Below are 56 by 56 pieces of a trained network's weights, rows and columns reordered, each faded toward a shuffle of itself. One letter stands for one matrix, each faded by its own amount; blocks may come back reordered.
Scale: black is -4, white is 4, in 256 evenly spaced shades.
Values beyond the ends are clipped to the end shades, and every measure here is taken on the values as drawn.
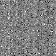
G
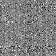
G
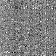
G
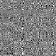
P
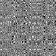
P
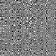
P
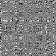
P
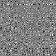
P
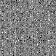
G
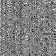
G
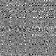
P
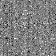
G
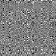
P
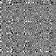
P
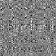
P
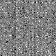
G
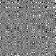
P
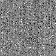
G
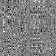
P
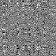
P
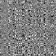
P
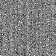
G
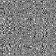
P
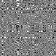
P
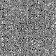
G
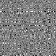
P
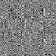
P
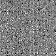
G
